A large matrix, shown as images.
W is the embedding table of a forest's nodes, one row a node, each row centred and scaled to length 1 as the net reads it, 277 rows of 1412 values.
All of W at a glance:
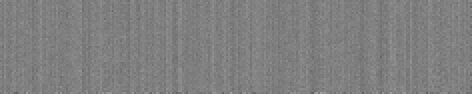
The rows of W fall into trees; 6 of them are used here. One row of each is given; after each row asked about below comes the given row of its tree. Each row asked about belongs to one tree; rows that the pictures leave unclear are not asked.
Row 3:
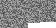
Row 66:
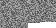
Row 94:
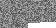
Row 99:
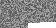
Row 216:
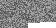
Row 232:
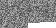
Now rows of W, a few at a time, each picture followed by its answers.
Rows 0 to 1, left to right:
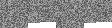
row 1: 99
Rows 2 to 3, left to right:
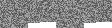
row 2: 94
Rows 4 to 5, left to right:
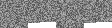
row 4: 3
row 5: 99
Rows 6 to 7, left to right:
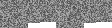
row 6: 232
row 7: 232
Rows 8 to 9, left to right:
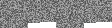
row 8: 66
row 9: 94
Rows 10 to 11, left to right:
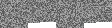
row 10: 3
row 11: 94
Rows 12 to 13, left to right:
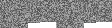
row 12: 94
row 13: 94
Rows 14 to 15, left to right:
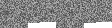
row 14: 216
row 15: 66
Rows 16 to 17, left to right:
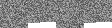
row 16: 3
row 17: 3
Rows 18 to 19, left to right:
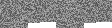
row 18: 99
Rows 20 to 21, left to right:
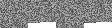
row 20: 94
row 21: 66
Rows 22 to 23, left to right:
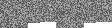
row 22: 66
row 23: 216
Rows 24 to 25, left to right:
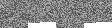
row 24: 216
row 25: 94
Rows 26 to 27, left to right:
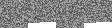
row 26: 99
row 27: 3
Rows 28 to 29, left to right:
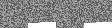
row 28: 232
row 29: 3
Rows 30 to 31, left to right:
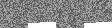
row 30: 3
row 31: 94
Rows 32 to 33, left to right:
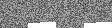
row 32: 66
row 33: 232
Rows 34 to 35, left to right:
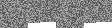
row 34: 3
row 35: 3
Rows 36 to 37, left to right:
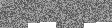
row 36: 216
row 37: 99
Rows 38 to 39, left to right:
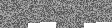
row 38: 232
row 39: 216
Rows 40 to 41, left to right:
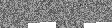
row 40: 94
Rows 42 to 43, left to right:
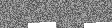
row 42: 3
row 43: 94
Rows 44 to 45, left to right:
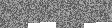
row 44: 99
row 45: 232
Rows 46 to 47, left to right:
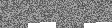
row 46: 232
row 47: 66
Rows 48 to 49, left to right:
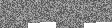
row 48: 66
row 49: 216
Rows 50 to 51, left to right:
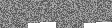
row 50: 94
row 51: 66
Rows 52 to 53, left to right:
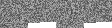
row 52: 99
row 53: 94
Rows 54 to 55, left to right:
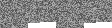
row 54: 94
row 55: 216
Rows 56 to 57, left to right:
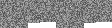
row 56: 3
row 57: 3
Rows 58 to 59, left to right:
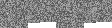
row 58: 3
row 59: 216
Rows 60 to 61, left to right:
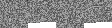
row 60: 94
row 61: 94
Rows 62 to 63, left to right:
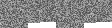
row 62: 3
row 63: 232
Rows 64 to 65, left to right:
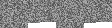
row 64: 232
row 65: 66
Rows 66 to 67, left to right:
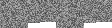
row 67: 3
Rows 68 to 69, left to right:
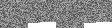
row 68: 3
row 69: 3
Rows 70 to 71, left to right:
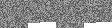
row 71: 232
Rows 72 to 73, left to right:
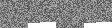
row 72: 94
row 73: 66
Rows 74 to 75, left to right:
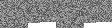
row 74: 232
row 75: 3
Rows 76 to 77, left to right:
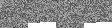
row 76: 216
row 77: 232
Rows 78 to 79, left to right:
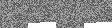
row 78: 232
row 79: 94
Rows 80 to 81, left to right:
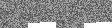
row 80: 216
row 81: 3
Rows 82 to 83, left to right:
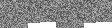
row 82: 94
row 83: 216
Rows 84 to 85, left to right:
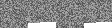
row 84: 3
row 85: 66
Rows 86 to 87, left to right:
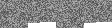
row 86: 216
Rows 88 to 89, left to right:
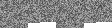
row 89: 99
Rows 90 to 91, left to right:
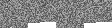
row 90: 66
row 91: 94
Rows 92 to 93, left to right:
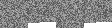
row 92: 232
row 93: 99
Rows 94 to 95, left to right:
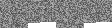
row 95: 3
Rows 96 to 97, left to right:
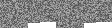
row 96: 94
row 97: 232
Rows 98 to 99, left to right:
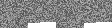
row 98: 3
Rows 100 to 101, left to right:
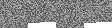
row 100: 66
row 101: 94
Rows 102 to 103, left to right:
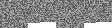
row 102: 232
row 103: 232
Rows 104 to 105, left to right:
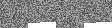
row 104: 94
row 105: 232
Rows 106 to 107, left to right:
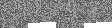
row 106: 66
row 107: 216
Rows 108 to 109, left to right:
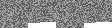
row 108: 232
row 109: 3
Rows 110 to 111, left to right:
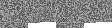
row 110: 232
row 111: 99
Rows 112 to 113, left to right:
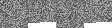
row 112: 66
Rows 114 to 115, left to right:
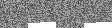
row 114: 3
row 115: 232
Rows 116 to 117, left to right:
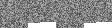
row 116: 232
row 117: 94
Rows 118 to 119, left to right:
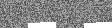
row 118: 3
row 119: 94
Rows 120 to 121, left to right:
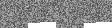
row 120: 232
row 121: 3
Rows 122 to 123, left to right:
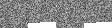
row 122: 66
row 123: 94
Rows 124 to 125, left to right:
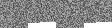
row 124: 3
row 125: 94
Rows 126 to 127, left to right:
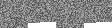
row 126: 3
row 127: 94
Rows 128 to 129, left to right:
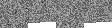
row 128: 66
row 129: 232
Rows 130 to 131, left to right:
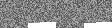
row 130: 3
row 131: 66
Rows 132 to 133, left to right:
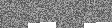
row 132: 216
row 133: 232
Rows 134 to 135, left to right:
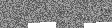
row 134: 3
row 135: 216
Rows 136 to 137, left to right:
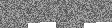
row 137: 99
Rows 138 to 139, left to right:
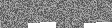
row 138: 94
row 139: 66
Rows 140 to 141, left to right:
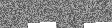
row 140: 94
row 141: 94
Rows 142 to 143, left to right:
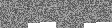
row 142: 94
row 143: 232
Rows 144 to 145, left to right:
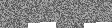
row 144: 232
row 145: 66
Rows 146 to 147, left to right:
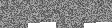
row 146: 232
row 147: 66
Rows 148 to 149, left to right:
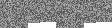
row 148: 3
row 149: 216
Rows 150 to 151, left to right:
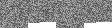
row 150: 232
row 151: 3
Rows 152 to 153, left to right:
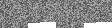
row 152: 66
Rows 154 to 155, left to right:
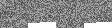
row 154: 216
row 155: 94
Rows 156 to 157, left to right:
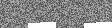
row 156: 3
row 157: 66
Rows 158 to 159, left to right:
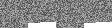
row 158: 232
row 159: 94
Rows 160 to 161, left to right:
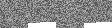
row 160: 94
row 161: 3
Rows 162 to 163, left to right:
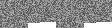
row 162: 232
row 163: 232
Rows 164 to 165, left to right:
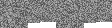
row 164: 3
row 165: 66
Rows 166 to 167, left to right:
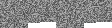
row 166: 232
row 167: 94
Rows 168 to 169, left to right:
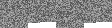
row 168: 232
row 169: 216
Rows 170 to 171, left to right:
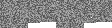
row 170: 94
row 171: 232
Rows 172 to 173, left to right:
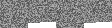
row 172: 94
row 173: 94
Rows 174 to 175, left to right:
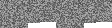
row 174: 232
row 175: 66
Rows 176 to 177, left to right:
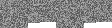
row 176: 232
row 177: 3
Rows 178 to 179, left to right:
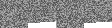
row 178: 232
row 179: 94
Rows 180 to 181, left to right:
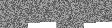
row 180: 232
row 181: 94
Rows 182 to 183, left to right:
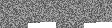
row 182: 66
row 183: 66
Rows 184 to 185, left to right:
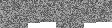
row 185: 232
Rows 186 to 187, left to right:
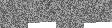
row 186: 94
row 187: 232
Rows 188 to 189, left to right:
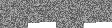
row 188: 232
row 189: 3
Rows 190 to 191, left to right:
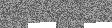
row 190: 3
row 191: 216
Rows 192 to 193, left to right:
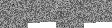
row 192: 66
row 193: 216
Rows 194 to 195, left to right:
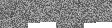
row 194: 216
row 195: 66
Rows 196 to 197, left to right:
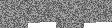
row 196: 232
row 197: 99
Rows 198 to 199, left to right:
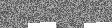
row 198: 216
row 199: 94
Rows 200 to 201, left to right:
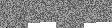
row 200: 3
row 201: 232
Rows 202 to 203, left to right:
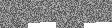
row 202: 94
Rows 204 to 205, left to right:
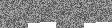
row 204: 232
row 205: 216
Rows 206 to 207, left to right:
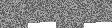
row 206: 3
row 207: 66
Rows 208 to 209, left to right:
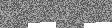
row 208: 232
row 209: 3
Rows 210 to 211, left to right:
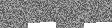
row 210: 3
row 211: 99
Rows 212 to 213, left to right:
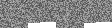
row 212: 3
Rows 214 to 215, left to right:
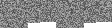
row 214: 3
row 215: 94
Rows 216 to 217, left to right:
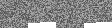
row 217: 94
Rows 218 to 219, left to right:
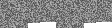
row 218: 66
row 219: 66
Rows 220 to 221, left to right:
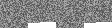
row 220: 3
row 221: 232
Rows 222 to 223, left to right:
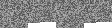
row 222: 232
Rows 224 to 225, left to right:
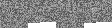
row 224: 94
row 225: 216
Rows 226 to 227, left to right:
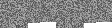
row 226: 66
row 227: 66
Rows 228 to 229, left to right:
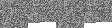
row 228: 232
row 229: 232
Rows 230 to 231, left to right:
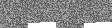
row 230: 3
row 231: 3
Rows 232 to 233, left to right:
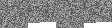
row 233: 94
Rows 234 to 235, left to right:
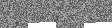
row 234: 3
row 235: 232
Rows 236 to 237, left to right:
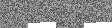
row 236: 94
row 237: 216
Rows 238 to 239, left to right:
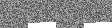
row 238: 3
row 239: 3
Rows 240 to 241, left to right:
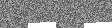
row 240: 3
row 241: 94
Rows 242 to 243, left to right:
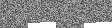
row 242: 66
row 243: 3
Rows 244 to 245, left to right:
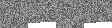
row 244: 94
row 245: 66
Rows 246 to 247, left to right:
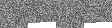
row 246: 3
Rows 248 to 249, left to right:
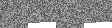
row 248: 232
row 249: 3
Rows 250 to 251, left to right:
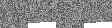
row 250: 94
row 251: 66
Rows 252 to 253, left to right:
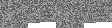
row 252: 232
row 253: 232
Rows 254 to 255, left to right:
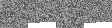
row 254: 216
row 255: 3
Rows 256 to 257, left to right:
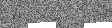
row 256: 94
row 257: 99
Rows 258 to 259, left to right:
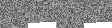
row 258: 94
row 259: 94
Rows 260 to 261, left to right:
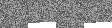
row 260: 66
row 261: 216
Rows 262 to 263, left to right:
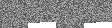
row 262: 216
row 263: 66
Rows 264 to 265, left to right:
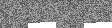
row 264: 66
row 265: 232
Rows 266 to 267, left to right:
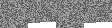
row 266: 66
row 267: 232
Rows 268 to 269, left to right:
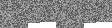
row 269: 99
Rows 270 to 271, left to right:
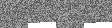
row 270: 3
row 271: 232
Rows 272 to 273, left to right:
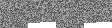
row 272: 94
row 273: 3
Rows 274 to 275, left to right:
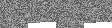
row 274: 94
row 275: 216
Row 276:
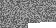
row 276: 94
